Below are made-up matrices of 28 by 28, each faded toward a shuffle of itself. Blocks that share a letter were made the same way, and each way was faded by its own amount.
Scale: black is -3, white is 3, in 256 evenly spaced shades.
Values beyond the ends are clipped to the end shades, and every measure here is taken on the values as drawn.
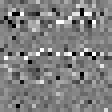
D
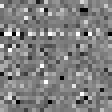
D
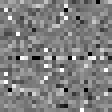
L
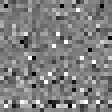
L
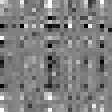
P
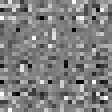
D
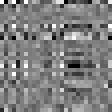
P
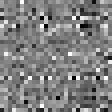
D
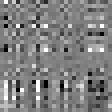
P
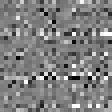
D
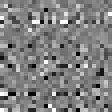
D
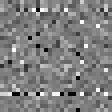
D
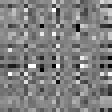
P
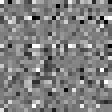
D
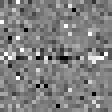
L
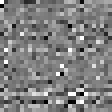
D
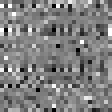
D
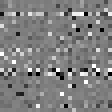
D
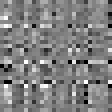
P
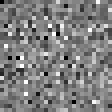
L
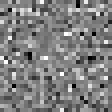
L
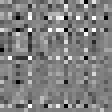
P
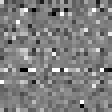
D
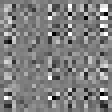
P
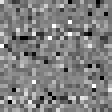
L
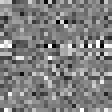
D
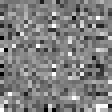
D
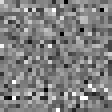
L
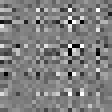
P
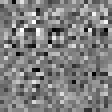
D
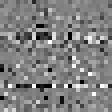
D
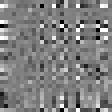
P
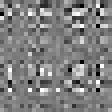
P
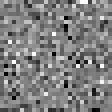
L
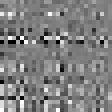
P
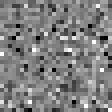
L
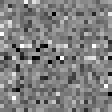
L
